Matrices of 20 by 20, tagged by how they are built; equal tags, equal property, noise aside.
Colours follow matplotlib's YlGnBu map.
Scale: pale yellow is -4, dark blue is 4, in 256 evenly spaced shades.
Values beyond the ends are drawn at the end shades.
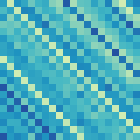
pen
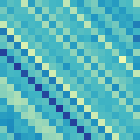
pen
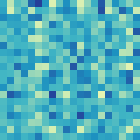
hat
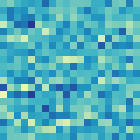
hat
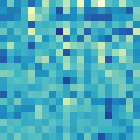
hat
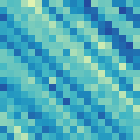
pen
